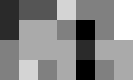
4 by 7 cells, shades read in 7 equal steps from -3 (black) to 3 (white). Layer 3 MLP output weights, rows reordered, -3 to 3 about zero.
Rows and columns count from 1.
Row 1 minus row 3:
-2 -2 -2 1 2 -1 2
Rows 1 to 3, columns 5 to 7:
0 0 3 | -3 0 3 | -2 1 1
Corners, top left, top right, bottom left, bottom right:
-2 3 0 1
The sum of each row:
1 0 3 1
